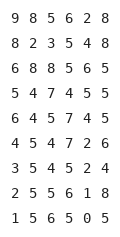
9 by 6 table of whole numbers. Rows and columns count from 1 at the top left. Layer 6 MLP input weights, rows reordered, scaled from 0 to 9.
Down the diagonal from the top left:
9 2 8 4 4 6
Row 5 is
6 4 5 7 4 5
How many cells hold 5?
17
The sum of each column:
44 46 47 50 26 54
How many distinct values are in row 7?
4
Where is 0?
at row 9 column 5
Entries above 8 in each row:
1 0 0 0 0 0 0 0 0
